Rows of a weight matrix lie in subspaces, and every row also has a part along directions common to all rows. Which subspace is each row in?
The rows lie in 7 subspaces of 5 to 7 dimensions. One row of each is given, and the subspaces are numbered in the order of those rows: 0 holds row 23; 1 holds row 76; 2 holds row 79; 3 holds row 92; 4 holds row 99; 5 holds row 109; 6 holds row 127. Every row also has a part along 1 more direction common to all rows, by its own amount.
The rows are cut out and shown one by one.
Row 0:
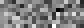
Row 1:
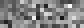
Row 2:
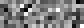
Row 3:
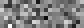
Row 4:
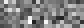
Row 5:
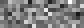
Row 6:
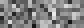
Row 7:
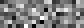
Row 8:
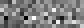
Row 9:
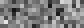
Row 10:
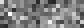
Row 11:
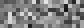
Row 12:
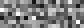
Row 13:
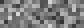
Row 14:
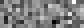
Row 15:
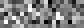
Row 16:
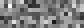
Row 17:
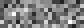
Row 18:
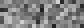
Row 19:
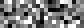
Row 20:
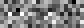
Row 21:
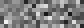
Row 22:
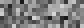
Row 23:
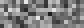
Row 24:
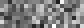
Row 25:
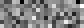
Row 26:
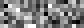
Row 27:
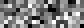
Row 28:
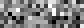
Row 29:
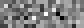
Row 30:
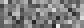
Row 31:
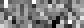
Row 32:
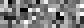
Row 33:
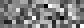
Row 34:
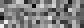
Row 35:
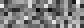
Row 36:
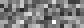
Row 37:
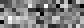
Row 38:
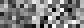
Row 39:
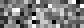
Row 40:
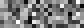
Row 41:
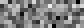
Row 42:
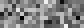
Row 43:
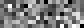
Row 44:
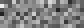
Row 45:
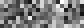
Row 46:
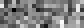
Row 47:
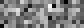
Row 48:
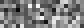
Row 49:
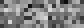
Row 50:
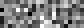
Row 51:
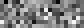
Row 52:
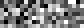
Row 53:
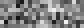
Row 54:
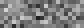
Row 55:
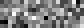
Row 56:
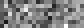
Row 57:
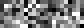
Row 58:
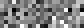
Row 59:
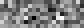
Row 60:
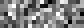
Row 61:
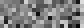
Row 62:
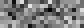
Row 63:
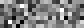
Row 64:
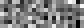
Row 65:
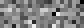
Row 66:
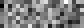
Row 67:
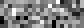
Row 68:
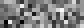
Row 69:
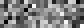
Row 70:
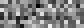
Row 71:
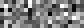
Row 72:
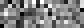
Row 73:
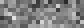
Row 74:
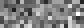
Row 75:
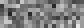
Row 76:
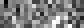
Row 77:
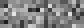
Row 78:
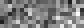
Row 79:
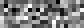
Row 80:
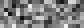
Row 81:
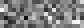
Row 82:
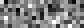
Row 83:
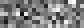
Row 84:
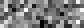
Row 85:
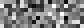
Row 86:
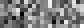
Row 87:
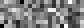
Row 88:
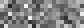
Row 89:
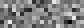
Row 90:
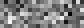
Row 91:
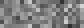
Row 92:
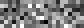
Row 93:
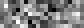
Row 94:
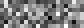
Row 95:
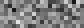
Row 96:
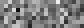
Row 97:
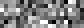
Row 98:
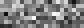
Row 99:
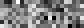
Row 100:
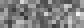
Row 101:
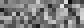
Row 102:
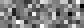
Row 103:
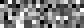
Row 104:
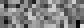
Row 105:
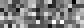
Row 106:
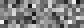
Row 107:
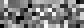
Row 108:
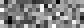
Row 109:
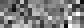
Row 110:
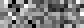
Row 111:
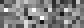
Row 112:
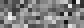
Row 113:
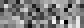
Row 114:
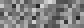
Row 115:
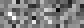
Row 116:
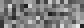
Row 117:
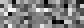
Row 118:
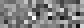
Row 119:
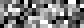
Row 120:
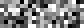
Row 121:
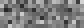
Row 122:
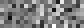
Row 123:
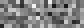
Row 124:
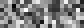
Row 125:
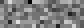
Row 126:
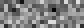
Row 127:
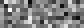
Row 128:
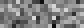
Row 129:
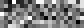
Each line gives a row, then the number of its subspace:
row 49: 4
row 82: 1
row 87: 5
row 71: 6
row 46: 0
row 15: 3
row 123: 0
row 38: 2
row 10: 3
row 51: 6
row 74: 5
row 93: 0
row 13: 0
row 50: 6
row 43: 0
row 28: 3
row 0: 4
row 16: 3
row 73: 3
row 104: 1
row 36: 1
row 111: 4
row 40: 6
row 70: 1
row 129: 4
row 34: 5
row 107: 2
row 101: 1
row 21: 5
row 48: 3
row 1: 5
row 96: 2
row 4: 6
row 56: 0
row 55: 2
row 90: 5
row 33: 5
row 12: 1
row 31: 1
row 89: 6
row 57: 0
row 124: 6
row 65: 4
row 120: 4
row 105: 5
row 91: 4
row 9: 2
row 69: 1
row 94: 0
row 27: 0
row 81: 2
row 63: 4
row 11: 5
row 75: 1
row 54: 3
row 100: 5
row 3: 6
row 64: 4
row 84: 1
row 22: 3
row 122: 2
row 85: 0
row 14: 1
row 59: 2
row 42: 3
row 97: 1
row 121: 4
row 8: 2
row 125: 6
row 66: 0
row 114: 3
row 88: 0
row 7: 4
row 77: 2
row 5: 6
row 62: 3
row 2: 1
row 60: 3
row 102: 6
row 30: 1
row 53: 6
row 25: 4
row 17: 6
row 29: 2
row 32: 2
